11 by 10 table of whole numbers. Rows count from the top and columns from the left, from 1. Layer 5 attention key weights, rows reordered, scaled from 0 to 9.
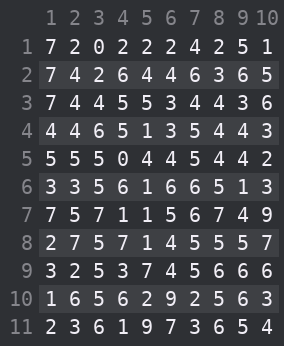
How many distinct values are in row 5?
4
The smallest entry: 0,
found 2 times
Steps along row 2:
down down up down same up down up down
